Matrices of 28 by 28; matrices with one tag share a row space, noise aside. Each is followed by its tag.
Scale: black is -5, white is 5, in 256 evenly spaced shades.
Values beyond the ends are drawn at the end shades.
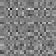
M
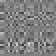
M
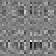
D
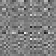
D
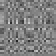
M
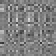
M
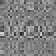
M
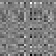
D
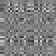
M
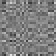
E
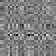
M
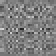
M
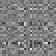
D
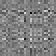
D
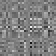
D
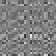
D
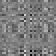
D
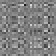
D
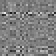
E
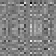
D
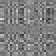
M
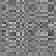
E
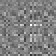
D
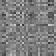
E
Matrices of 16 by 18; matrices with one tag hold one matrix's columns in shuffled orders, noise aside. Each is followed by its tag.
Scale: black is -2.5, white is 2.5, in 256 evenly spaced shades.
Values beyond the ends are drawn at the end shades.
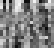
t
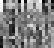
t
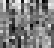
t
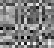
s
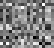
s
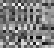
s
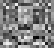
s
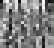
t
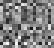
s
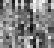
t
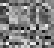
s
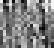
t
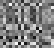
s
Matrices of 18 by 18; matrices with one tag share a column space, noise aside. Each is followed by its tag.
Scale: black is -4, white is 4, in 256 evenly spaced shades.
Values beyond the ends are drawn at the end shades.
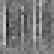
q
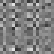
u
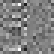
u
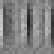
q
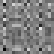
u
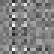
u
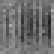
q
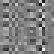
u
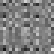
u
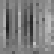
q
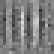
q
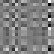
u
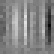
q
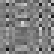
u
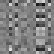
u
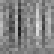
q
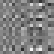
u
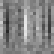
q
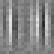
q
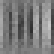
q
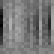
q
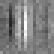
q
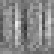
q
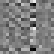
u
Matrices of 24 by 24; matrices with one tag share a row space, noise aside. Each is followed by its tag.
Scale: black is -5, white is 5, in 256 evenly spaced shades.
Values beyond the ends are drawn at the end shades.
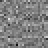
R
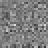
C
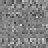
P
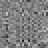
C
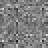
R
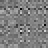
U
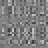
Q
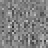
Q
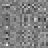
C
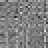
U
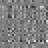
Q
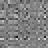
U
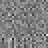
Q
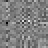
C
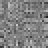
R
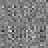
Q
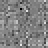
U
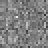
U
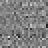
P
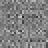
P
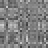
U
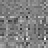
U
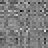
U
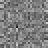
R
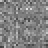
R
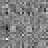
C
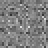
U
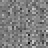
Q
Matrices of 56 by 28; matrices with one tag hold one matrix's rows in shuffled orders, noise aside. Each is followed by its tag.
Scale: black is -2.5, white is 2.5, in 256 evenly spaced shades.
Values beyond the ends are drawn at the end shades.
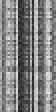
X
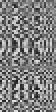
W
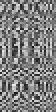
W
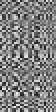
W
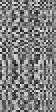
W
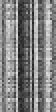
X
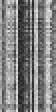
X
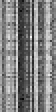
X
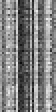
X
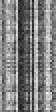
X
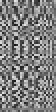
W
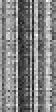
X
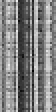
X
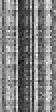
X
